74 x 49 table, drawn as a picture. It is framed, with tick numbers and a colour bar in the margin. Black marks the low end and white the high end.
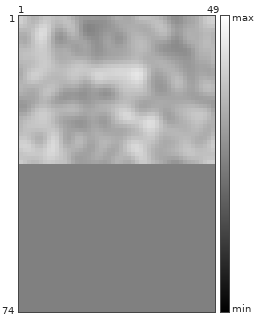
It is made of 2 by 1 panels. Panel 1,1: high, blotchy. Panel 2,1: middling, flat.
